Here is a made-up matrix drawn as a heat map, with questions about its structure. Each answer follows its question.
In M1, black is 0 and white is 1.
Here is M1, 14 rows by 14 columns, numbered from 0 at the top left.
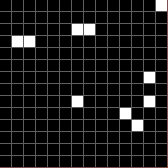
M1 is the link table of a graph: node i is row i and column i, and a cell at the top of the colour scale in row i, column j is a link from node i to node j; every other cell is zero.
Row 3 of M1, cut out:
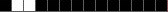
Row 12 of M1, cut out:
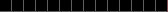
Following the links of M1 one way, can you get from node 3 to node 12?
yes
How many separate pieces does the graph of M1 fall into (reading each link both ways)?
5
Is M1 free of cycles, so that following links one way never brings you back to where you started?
yes
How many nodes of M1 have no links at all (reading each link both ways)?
2
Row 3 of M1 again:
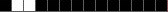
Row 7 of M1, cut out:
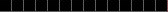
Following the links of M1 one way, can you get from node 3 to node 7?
yes
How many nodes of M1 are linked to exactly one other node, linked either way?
6
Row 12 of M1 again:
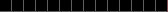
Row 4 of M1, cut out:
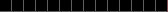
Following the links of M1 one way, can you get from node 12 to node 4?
no
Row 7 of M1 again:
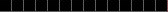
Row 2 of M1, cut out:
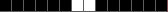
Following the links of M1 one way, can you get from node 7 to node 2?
no
